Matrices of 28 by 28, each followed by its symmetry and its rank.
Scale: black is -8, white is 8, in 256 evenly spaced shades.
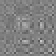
symmetric, rank three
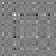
symmetric, rank two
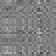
neither, rank three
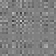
symmetric, rank two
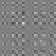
symmetric, rank two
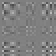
symmetric, rank two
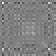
symmetric, rank three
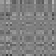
neither, rank two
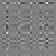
neither, rank two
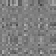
neither, rank three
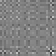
symmetric, rank three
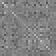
symmetric, rank five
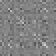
symmetric, rank five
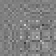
symmetric, rank three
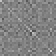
symmetric, rank five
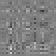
neither, rank three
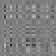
neither, rank two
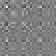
symmetric, rank three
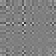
symmetric, rank two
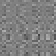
neither, rank three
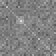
symmetric, rank five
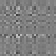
neither, rank two
